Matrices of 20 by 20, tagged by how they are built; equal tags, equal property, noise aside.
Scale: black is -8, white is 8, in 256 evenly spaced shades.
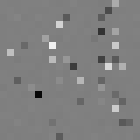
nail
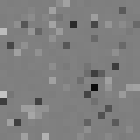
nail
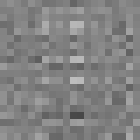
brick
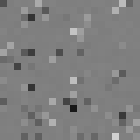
nail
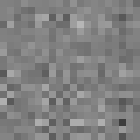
brick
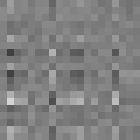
brick
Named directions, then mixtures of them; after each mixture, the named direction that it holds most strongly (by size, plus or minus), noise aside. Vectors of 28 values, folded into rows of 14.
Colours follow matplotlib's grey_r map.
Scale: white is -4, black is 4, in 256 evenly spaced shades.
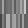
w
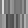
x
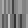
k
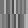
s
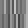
s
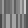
w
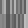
s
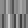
k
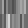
w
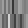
k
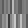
k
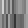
k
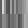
s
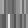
k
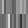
k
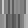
x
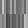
x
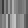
k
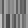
w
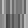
x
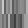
k
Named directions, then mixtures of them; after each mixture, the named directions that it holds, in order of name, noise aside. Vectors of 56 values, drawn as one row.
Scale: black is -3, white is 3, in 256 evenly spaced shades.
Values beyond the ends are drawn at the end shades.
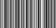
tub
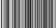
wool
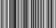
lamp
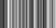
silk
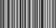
lamp, tub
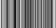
lamp, wool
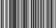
lamp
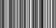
tub, wool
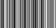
lamp, tub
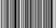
lamp, tub, wool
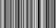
tub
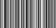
tub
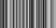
silk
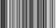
silk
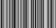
lamp, tub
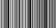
lamp, wool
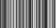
lamp, silk, tub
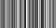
tub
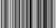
silk, tub, wool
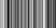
silk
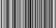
wool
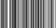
lamp, silk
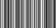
lamp, silk, tub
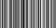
lamp, tub, wool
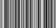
tub, wool
